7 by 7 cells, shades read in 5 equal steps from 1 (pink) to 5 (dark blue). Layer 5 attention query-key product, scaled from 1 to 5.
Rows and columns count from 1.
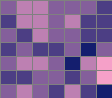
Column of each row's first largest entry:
7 1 2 6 5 1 7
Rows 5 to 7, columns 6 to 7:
2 1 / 3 1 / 4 5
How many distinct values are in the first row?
3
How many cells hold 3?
18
